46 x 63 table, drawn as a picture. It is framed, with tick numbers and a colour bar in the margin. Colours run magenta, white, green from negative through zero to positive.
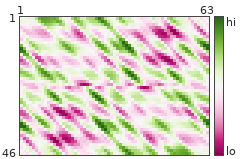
Odd rows or columns: none. Stripes: horizontal, repeating 5 times. Seam: none. Symmetry: a half turn. Histogram: bell-shaped.
